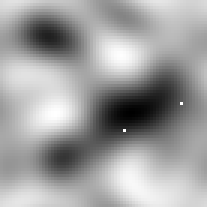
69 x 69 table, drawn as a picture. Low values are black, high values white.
Average level on the scale: 60%. Stripes: none. Ninth with the highest average: middle left. Lone odd cells: 2, each higher than its neighbours. Slope: none.
